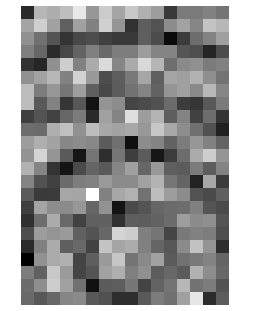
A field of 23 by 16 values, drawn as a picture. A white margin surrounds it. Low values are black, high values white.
Concentric rings centre on the bottom middle. Overall the values sit about 50% of the way up the scale. The histogram is bell-shaped.
